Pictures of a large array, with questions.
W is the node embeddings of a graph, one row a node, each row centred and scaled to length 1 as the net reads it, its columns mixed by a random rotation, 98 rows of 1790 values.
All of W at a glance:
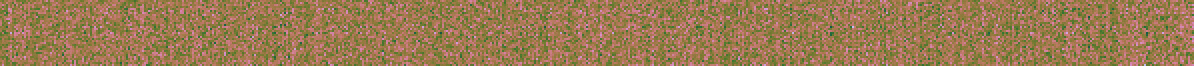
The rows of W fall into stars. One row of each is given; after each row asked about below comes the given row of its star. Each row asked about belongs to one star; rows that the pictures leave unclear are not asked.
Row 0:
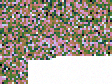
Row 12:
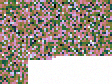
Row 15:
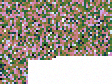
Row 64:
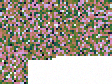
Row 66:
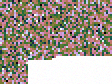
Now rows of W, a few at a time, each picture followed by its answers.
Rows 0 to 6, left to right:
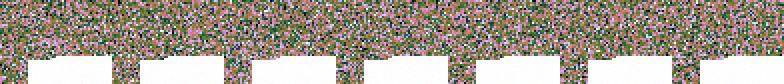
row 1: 64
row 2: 66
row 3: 64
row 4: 0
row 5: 15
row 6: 0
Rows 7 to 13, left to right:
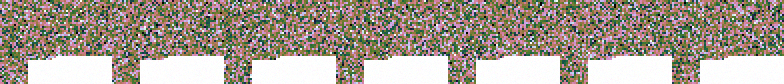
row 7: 66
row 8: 0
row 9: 64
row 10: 66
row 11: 0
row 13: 66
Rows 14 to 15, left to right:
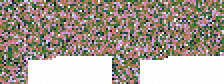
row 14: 66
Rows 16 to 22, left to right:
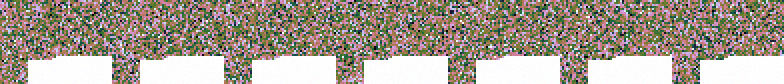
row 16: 12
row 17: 15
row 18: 12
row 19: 66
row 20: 12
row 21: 64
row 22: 64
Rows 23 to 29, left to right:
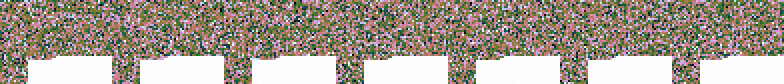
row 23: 15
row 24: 0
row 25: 15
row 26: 0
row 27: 64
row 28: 0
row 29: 0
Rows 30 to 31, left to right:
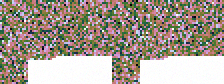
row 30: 15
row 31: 66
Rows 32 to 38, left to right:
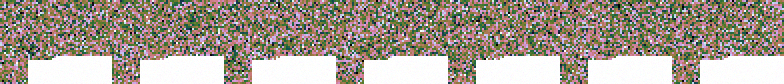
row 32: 64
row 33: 12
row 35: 64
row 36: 66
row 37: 12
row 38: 0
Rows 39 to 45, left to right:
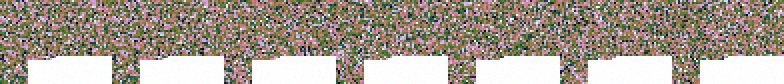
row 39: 15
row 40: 15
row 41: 12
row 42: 0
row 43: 15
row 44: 66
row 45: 64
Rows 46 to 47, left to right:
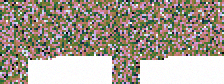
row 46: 12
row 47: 64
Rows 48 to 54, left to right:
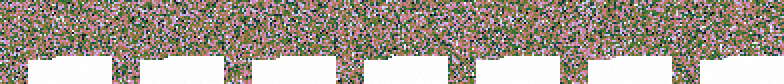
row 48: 15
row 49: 15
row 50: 12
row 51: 64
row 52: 15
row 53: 12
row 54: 0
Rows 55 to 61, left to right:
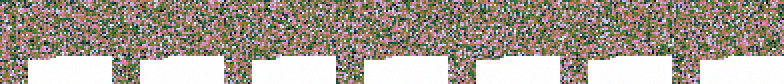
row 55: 12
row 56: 0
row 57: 64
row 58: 12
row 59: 64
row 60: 0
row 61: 66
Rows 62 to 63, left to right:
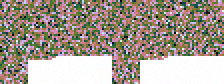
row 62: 0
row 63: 12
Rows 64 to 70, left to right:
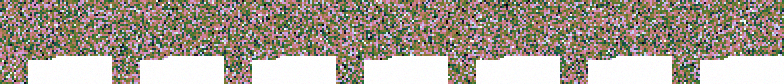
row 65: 66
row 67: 15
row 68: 0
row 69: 15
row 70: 0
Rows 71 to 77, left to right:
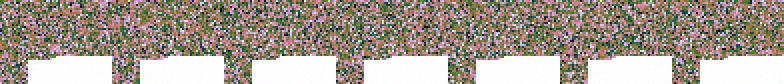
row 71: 0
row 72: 0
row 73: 64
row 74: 0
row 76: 12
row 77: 15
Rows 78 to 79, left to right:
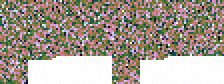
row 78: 64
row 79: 66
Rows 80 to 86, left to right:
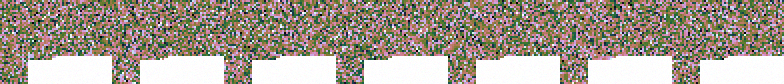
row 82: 64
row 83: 64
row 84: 12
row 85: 12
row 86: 64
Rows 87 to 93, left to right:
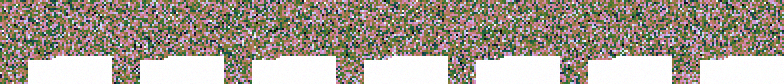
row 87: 12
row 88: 15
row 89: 66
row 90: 66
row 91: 15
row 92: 0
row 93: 66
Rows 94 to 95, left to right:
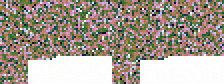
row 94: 66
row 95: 64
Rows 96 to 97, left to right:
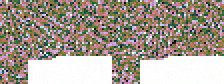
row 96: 0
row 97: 66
